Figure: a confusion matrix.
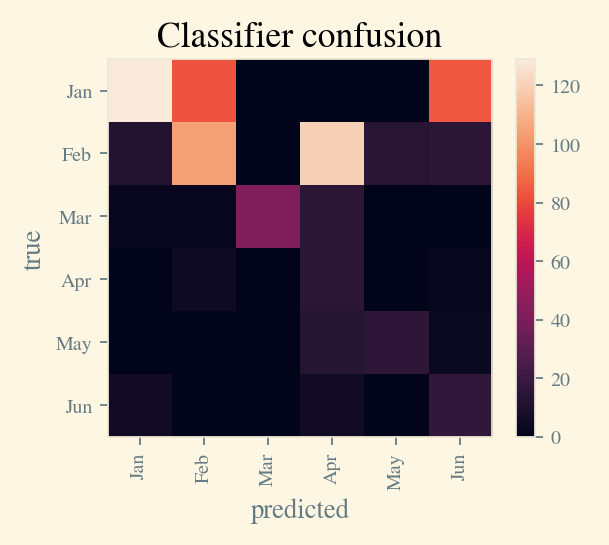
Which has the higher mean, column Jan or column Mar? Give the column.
Jan
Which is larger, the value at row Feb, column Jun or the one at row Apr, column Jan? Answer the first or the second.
the first
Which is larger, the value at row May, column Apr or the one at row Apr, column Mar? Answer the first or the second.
the first
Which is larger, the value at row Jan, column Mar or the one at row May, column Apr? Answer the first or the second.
the second
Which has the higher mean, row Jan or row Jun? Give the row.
Jan
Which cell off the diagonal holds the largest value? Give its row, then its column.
Feb, Apr
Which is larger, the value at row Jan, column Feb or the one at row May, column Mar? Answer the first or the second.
the first
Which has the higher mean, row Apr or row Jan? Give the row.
Jan
